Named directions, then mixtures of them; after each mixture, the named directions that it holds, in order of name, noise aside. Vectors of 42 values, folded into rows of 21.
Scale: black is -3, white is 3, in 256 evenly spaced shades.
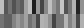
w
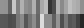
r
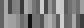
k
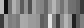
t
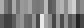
r, w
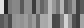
t, w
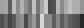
r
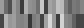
k, t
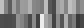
r, w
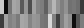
t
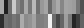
r, t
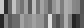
r, t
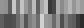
r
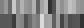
r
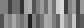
k, w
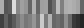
r, t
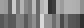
r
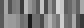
k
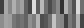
w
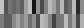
w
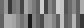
k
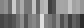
r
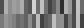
w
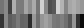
k, r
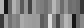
t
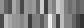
k, t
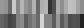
r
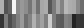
r, t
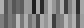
w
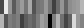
t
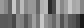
r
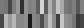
k, t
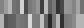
k, t
